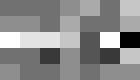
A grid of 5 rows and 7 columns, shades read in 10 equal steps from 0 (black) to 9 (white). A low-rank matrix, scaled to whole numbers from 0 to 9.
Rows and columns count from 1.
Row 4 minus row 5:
-1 0 -2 0 -1 -3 2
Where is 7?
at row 1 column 7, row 3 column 4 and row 4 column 7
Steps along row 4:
same down up down down up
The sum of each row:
34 34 44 27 32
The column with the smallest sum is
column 5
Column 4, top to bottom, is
5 6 7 5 5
